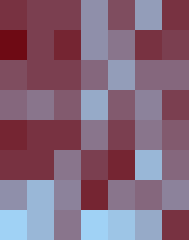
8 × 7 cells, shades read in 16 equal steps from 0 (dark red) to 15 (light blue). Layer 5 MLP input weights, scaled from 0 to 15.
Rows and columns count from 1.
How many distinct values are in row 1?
5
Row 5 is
2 3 3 8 4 8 6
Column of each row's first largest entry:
6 4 5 4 4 6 2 1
